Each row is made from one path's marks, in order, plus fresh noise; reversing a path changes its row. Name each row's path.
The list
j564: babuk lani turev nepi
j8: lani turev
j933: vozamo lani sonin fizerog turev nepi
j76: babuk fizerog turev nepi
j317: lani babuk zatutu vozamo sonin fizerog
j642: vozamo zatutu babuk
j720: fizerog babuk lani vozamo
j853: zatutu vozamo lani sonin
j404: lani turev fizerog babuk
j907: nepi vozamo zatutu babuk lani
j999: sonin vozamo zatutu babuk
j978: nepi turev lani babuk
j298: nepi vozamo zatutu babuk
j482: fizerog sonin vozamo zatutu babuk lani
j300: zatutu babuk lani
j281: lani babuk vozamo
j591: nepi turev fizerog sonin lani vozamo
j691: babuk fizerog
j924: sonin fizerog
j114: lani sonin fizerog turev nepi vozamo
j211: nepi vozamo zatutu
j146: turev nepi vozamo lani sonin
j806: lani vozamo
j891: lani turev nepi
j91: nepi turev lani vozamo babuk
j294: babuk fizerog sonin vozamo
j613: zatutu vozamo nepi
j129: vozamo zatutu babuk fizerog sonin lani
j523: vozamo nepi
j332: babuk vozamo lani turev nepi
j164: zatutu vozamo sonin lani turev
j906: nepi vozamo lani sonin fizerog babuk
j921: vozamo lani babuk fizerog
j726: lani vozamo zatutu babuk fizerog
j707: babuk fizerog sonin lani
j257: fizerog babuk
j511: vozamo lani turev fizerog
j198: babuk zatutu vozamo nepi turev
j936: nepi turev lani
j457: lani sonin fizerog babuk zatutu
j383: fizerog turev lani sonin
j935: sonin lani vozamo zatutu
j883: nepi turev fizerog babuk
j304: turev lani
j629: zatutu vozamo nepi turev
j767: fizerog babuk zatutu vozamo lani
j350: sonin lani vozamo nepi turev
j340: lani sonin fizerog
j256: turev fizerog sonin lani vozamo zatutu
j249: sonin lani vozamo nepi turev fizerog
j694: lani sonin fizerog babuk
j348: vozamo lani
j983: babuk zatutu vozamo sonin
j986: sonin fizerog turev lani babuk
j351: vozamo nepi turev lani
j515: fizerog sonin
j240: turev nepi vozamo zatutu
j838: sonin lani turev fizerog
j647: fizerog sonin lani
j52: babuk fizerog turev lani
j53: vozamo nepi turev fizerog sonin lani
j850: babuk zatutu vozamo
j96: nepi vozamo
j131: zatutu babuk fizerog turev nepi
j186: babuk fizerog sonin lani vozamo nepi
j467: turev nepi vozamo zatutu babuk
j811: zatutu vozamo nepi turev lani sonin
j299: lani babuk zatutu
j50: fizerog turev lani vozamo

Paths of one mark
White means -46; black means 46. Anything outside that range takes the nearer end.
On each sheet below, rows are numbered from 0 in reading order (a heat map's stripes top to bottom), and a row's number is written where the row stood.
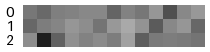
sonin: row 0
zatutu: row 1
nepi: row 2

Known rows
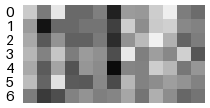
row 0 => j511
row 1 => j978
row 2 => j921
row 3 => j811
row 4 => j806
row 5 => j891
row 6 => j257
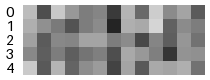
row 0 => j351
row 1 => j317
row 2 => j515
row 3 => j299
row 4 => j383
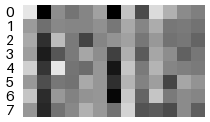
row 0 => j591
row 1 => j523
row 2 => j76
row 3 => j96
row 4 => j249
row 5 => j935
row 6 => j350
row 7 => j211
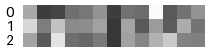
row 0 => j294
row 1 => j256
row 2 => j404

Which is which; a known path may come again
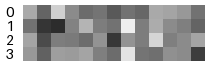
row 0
j304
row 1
j298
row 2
j694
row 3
j629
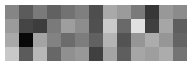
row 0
j299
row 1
j482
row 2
j936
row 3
j383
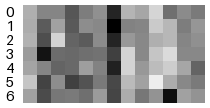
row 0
j317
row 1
j806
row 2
j838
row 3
j978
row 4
j164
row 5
j332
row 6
j457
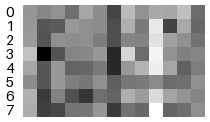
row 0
j853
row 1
j129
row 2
j348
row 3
j906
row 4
j921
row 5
j924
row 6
j564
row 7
j294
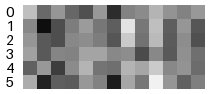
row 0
j340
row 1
j907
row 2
j198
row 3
j515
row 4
j642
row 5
j720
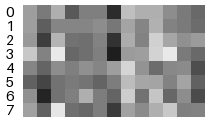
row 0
j726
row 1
j523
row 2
j986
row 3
j511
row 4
j613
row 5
j300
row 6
j767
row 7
j404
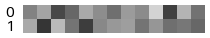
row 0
j983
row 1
j76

